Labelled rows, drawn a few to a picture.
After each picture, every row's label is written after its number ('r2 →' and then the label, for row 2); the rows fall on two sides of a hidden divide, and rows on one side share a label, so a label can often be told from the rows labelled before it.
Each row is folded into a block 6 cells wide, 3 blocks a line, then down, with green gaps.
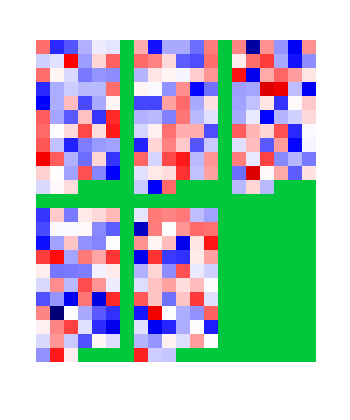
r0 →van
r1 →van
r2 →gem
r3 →van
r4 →van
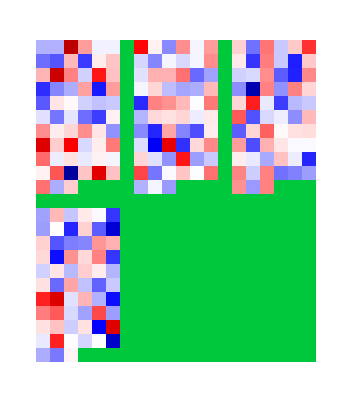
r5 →van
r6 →van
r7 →van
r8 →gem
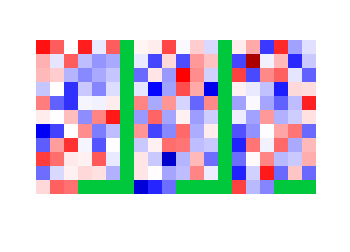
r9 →van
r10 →van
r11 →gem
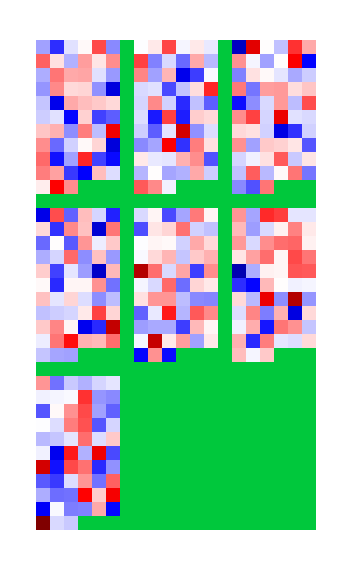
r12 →van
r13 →van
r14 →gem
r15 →gem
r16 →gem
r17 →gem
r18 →gem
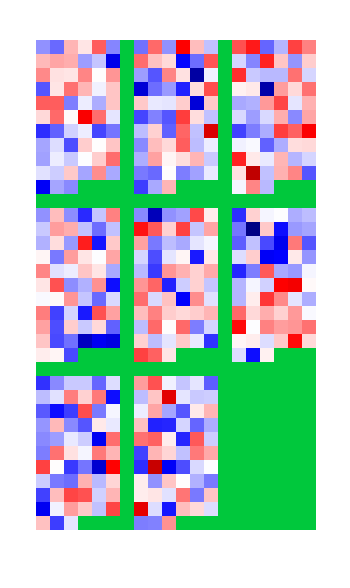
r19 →gem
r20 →van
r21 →van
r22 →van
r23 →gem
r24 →van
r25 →gem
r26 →van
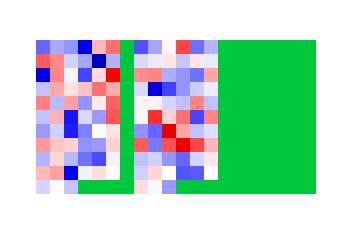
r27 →van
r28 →van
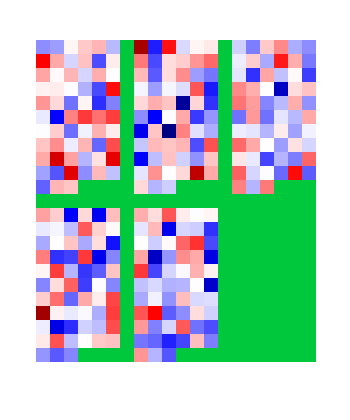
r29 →gem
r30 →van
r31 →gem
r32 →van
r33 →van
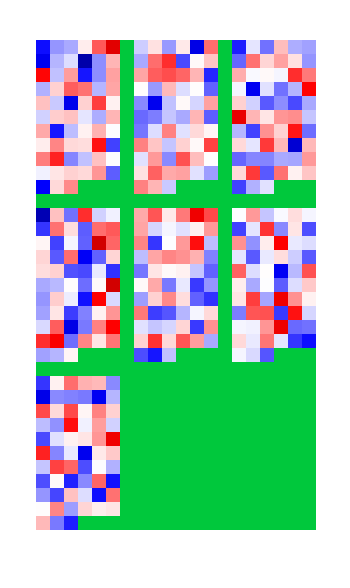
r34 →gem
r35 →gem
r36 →gem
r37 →gem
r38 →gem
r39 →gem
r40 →gem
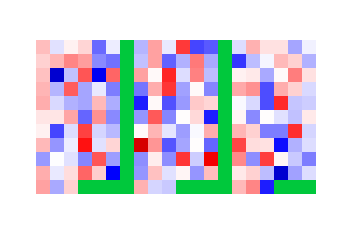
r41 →gem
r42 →gem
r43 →van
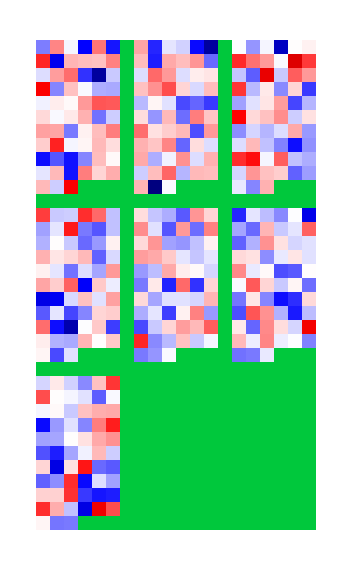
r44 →van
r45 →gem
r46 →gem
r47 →van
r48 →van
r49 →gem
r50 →van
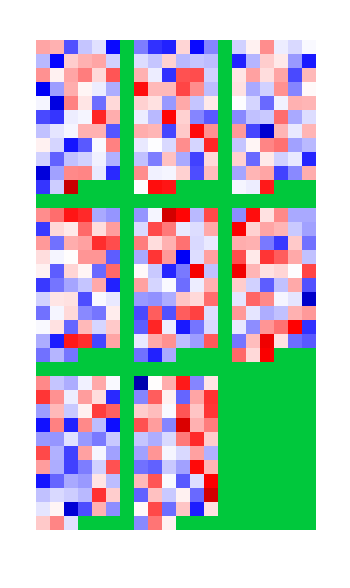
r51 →gem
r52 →gem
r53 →van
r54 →gem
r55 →gem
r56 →gem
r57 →van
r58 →gem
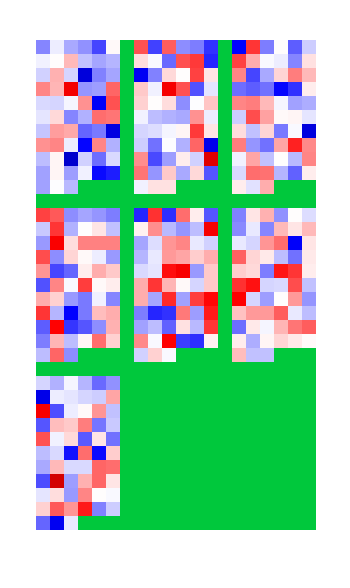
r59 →gem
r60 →gem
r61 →gem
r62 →gem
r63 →gem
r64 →gem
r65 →gem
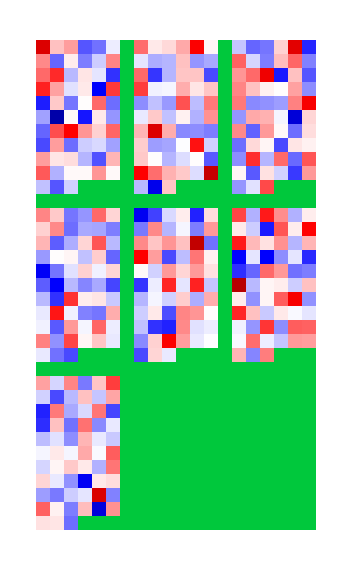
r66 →van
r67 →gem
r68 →gem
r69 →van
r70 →gem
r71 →van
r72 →van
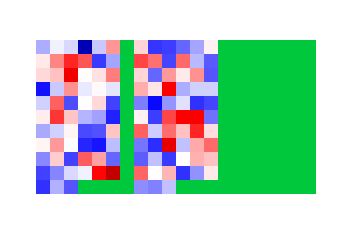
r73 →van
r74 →gem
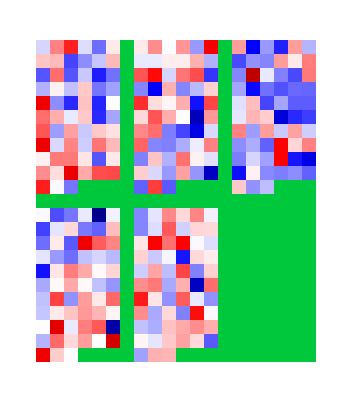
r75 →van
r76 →gem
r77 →van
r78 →van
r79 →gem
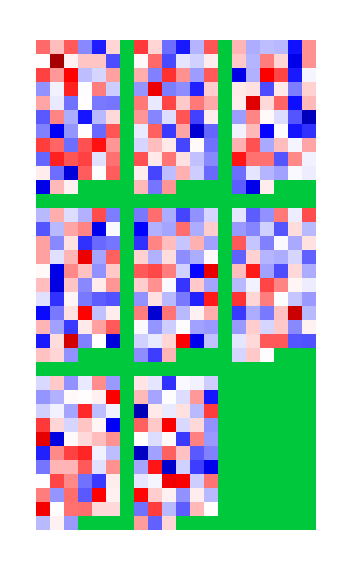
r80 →gem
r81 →van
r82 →van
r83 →gem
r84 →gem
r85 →gem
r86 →van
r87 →van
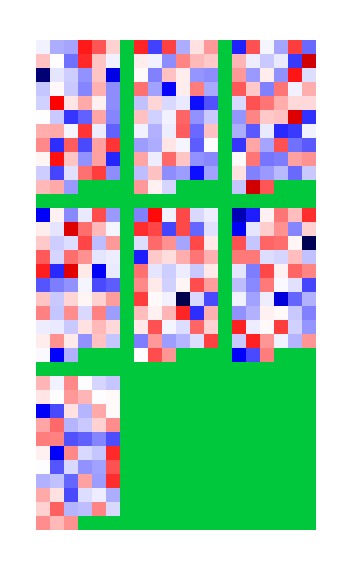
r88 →van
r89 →van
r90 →gem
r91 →gem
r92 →gem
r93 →gem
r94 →van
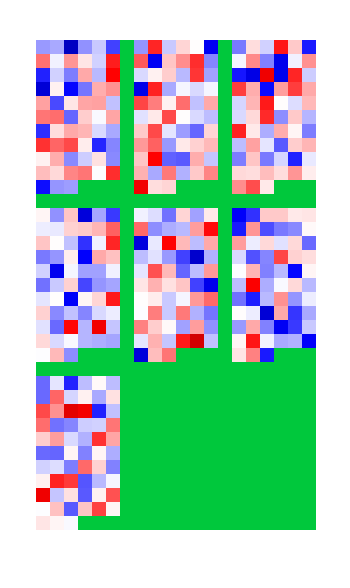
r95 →van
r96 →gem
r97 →gem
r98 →van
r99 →van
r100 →gem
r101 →van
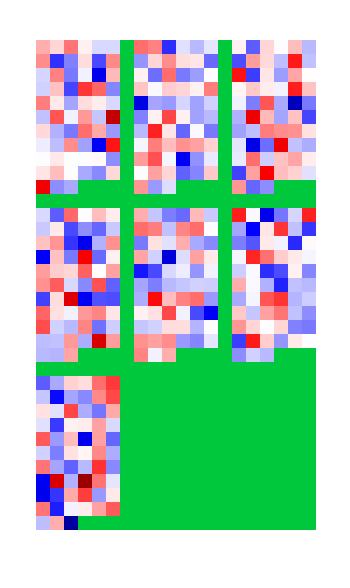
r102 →van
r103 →gem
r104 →gem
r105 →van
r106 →van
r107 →van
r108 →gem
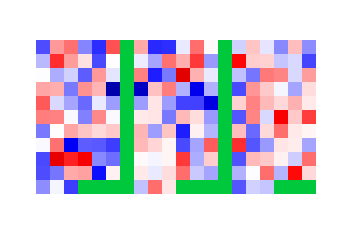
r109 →gem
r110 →gem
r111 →gem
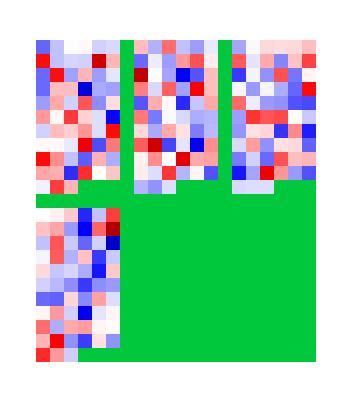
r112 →van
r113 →gem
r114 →gem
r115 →van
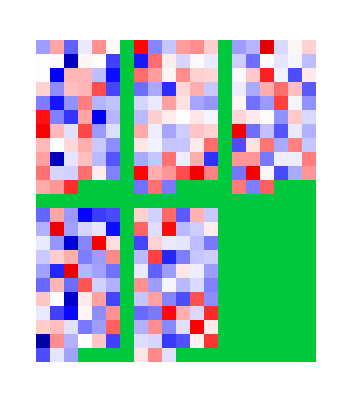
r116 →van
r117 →van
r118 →gem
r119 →gem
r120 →van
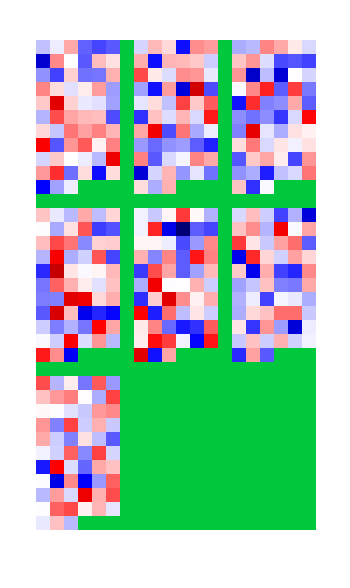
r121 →gem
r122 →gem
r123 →gem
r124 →van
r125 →gem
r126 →gem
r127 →gem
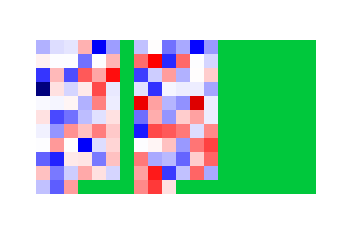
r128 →van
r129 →van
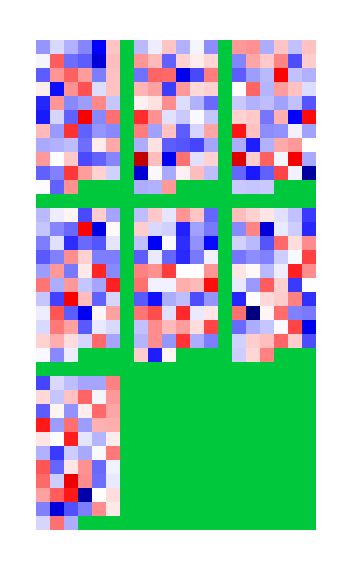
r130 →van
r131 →van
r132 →van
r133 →van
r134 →gem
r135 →van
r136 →van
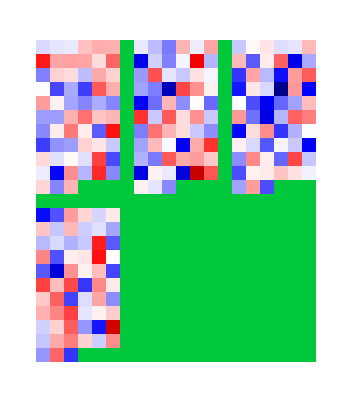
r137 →van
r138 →van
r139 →van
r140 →gem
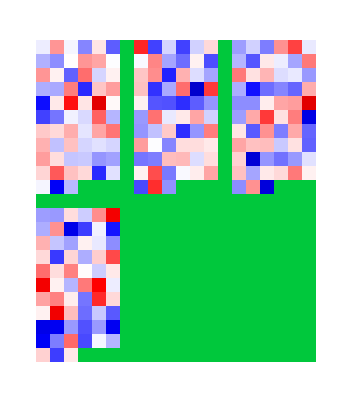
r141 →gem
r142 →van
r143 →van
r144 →gem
